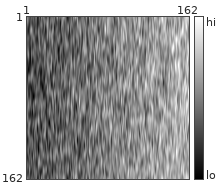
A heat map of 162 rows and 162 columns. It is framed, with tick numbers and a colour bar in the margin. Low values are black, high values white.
On average the colour sits 50% of the way up the scale. The grain runs up and down. Values rise toward the right. The histogram is bell-shaped.
